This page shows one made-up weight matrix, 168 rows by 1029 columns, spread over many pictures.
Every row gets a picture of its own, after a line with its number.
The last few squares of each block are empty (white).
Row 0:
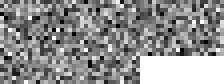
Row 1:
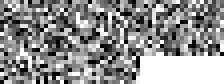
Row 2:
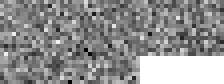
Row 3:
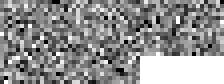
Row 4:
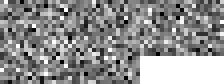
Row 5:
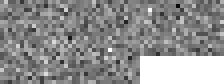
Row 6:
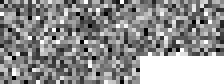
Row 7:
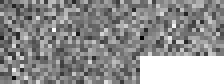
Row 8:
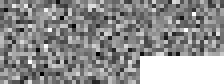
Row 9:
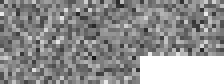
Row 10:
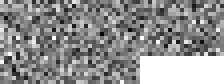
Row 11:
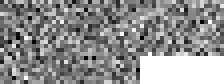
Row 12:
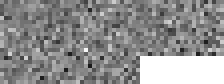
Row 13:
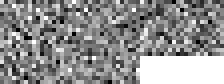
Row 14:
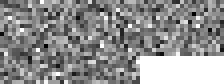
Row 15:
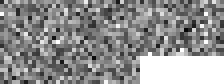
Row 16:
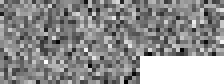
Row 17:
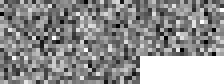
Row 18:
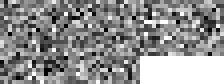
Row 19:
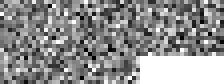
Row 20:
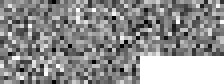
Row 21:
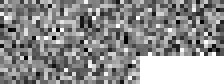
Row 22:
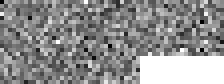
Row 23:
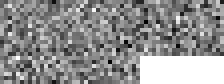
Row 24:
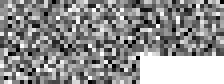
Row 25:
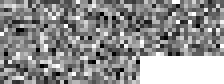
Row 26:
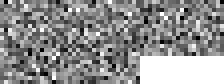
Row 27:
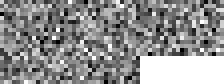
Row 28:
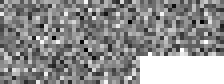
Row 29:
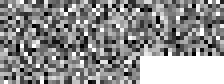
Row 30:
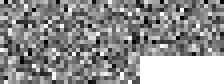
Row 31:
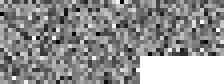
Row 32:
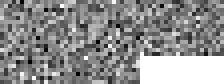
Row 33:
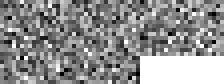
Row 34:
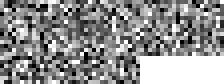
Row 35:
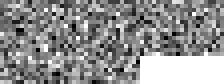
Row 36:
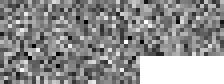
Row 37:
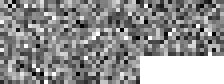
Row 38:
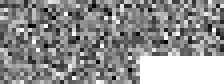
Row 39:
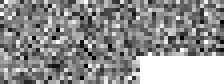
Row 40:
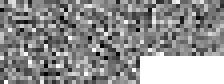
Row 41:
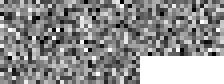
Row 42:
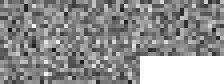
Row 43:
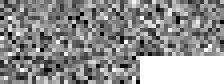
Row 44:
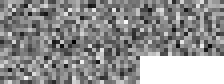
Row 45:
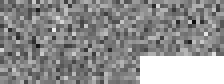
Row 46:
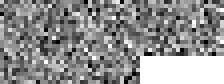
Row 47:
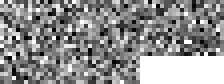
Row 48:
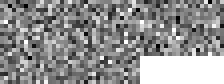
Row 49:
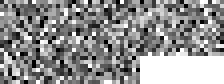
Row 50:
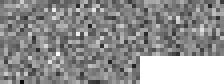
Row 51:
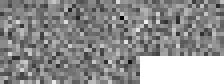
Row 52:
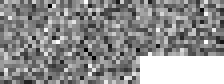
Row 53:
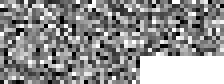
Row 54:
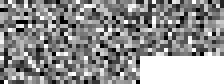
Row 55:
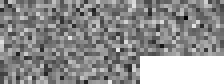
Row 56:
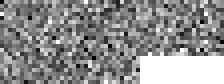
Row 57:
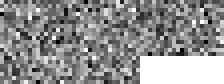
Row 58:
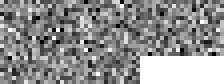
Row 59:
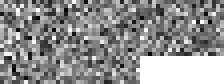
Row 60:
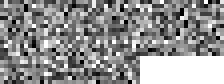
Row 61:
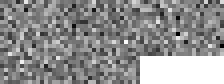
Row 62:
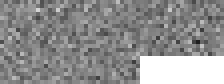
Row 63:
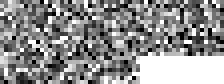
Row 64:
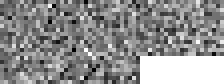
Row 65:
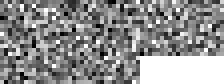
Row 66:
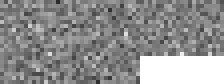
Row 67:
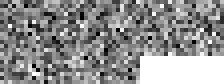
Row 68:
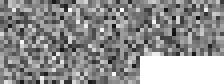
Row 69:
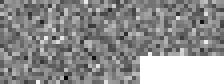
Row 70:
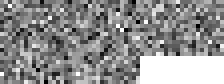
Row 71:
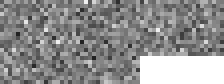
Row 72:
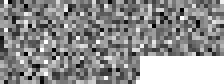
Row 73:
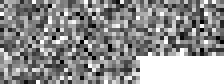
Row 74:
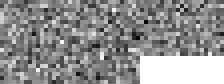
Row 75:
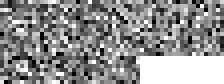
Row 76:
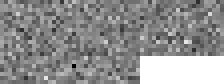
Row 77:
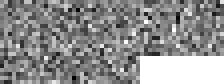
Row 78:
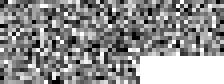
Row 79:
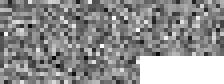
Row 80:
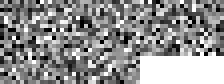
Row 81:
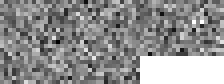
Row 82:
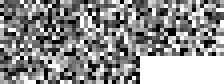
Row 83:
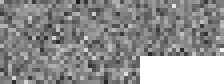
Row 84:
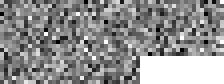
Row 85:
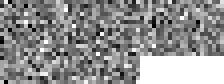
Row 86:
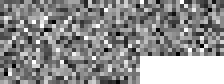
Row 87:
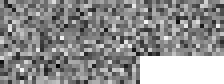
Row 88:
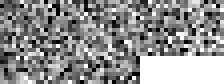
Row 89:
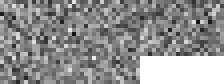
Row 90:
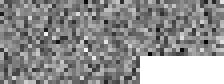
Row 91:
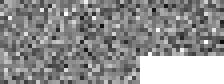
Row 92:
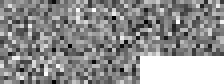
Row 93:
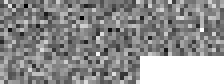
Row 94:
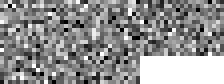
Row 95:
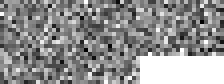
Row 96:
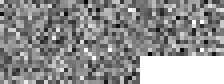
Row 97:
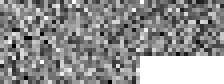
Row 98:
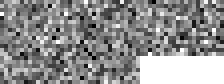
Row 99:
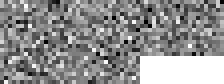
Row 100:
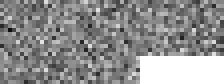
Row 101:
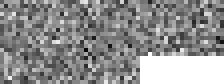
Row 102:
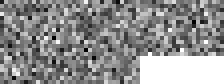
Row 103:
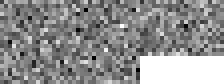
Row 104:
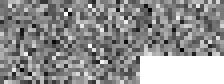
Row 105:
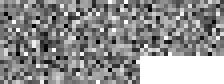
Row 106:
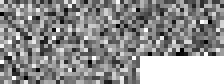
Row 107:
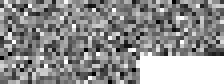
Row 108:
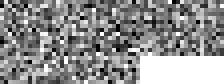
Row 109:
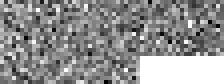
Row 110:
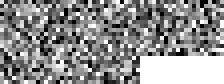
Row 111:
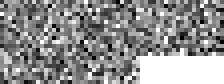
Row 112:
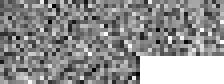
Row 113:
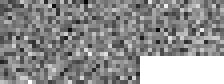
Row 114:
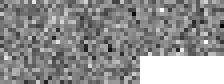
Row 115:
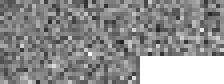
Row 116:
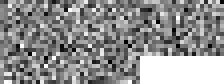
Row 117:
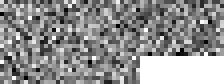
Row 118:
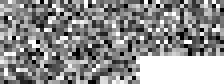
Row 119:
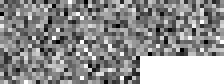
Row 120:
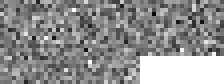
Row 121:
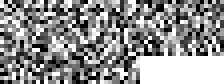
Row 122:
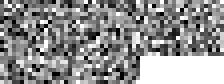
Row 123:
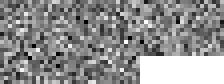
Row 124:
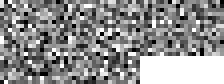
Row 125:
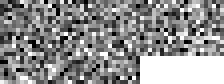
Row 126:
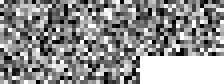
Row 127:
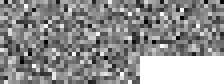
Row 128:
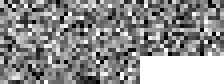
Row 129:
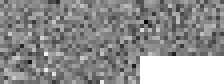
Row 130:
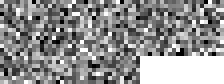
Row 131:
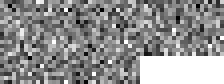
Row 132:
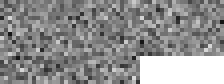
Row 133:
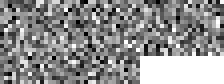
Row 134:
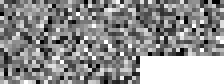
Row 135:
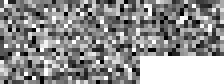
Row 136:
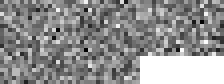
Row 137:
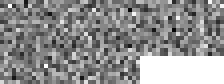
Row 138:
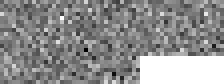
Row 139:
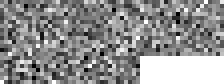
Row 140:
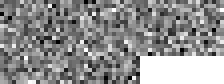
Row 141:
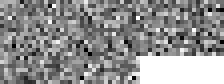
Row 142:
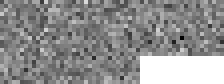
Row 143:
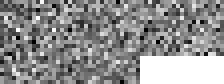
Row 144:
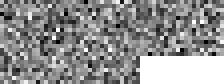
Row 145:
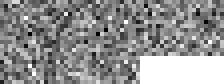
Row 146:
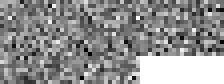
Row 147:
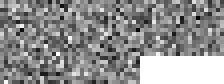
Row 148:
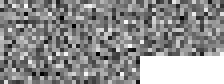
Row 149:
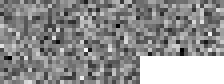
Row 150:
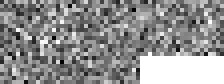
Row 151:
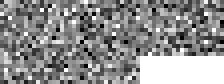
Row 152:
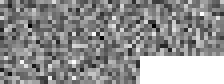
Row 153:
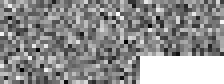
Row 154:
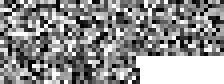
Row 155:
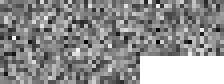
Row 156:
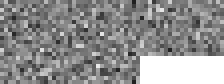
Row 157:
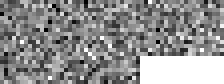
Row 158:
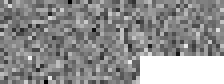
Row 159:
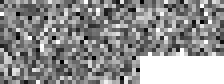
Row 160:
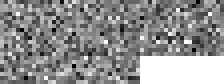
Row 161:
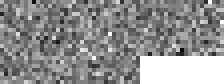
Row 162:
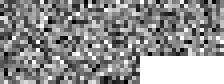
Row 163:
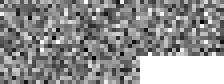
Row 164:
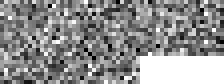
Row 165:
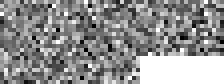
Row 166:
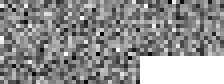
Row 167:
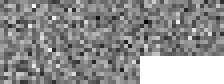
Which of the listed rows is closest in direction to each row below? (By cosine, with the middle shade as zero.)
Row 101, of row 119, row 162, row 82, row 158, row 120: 120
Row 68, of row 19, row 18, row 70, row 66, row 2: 70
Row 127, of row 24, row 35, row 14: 24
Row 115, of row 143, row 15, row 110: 110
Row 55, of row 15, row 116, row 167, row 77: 77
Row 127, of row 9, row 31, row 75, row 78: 78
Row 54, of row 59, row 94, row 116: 94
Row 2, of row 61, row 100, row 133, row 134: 100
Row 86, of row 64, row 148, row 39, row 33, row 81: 81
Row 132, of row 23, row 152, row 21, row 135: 21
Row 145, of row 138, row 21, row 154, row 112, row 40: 40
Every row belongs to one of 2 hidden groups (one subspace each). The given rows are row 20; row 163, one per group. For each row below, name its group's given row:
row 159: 163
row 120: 163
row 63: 163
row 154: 20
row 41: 163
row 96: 163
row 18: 20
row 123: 20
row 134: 163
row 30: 20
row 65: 20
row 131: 20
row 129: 20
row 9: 163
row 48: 20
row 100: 163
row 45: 163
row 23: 20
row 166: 20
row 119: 163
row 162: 163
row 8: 20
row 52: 163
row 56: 163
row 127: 20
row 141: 163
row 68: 20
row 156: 20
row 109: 163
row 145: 20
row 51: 20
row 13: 163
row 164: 163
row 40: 20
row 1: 20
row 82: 163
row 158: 20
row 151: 163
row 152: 20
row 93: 20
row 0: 163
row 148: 20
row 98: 163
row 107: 20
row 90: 163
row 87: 20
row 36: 20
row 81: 163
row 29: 20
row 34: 20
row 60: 20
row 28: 163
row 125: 163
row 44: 20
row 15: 163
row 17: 163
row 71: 163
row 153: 20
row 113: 163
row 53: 20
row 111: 163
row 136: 163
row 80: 163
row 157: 163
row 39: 163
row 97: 163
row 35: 20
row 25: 20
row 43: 20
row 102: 163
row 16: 163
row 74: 20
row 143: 163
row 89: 163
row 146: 163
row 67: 20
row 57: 163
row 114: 163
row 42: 20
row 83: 163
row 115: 163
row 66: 20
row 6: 163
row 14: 20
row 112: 163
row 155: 163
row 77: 20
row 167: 20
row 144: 163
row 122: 20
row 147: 20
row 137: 20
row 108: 20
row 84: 163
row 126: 163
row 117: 163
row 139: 20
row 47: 163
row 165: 163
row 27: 163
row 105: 20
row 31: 163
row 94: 20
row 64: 163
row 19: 163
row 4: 20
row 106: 163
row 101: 163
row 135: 20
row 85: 20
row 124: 20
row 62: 163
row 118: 163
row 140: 163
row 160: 163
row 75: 20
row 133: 20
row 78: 20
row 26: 20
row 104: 20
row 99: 20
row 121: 20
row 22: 163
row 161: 163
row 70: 20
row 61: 20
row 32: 20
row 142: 163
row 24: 20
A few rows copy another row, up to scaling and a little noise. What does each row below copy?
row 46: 16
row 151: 91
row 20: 92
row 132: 43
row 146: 141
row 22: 56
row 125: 113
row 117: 106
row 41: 58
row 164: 52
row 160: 76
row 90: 84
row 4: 5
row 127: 30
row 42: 60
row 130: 161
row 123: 36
